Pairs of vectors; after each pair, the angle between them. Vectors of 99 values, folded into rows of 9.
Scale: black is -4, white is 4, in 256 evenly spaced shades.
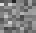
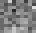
orthogonal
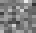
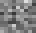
nearly parallel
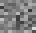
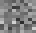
partly aligned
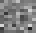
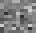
nearly parallel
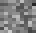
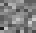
partly aligned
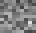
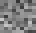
nearly parallel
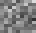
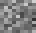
nearly parallel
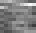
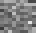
partly aligned
